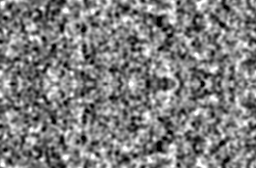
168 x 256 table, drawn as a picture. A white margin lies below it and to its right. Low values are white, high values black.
Average level on the scale: 50%. Histogram: bell-shaped. Mirror symmetry: top to bottom. Grain: blotchy. Lone odd cells: none.
